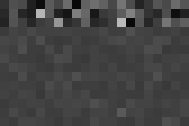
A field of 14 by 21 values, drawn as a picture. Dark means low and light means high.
Seam: horizontal, 20% of the way down, the bottom part calmer. Slope: none. Mirror symmetry: none. Histogram: skewed, a long tail of high values.
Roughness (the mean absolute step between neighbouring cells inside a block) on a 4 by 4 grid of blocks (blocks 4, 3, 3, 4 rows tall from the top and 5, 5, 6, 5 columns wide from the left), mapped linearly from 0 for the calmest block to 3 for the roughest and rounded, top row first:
2 3 3 2 | 0 0 0 0 | 0 0 0 0 | 0 0 0 0
